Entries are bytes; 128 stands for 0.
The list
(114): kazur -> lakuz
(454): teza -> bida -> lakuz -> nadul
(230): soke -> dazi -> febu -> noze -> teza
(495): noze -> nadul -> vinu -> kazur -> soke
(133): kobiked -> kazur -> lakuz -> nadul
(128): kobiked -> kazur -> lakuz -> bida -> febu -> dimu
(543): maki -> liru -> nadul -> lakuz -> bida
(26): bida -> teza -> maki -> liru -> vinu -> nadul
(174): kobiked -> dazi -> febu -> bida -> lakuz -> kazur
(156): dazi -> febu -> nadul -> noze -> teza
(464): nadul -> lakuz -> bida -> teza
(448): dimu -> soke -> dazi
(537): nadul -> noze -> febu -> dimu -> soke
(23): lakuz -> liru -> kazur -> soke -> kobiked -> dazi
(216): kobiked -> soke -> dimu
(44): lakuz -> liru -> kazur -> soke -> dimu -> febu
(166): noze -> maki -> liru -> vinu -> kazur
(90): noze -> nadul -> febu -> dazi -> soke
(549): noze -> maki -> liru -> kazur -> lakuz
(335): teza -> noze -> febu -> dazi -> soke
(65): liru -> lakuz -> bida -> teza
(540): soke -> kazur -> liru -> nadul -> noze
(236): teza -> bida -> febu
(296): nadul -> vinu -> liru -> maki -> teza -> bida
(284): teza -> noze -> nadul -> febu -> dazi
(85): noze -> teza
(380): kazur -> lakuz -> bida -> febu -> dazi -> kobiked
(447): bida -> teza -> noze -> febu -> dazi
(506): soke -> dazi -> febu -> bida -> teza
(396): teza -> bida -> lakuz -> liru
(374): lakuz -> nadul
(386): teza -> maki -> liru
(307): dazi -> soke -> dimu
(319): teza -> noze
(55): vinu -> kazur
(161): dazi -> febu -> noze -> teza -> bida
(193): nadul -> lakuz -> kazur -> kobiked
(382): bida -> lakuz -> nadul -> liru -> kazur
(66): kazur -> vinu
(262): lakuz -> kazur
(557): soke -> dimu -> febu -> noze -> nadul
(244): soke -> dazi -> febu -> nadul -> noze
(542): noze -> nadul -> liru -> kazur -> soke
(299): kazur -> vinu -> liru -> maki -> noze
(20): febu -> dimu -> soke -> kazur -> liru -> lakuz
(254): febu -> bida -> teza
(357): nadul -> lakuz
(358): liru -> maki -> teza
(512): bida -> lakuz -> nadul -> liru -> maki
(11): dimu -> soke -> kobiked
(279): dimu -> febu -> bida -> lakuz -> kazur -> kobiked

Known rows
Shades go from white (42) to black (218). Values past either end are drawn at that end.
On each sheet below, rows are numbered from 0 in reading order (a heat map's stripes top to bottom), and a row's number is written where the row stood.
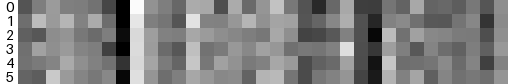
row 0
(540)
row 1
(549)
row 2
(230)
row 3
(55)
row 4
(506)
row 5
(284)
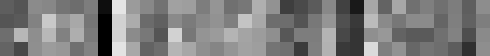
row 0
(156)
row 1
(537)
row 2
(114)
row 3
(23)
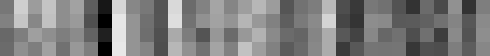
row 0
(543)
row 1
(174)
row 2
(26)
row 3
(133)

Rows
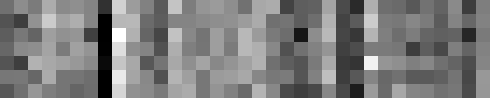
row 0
(464)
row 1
(216)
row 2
(542)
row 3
(374)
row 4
(448)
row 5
(193)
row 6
(319)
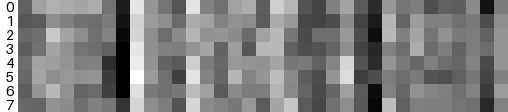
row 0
(396)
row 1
(85)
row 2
(447)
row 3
(244)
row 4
(166)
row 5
(382)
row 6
(299)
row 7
(358)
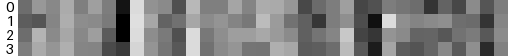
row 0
(454)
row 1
(335)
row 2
(262)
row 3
(296)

